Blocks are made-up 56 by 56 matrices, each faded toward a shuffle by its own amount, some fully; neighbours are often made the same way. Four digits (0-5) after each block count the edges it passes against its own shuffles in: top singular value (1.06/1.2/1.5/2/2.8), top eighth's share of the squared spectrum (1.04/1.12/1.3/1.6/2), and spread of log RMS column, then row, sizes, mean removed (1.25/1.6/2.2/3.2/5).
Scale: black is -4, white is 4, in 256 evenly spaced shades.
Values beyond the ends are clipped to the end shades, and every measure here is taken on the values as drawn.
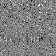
3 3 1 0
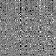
4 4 2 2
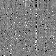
3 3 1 0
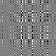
5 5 4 3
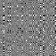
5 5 3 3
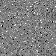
2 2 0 0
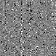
3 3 2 1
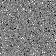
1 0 0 0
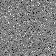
1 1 0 0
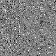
3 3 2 0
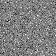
0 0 0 0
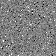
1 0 0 0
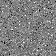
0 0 0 0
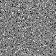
3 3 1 0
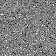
0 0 0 0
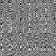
4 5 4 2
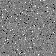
0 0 0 0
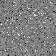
2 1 0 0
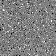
2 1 0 0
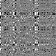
4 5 3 3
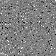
2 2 0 0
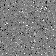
0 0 0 0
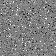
0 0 0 0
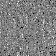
3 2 1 1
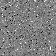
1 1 0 0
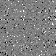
3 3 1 1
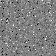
1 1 0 0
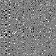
4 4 2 2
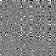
4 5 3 3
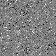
1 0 0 0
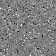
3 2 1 0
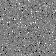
1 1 0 0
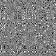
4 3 2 2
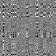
4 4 3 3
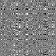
4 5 3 3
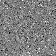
0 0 0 0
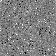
1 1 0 0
